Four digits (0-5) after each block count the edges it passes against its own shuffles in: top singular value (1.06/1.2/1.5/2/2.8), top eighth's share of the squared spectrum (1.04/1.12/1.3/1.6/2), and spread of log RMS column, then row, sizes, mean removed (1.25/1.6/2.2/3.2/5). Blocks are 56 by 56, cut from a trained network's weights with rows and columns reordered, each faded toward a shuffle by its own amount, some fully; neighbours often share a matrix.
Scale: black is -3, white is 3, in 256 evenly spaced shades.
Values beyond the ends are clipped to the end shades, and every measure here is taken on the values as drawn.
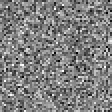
3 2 0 0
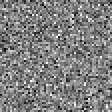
0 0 0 0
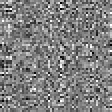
4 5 3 2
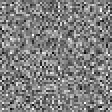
4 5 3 2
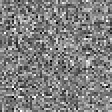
3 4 1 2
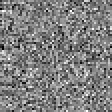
3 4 1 1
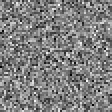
0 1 0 0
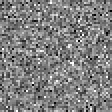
1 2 0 0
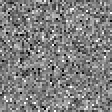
0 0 0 0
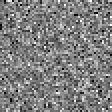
2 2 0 0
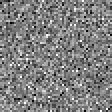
0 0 0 0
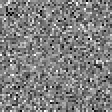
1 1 0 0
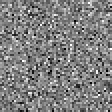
2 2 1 1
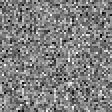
2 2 1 0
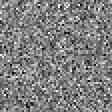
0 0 0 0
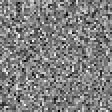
2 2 0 0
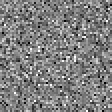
1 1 0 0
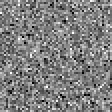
1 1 0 0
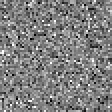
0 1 0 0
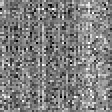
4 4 1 3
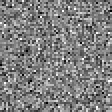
1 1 0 0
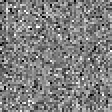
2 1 0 0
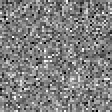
1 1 0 0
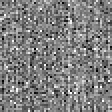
3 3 0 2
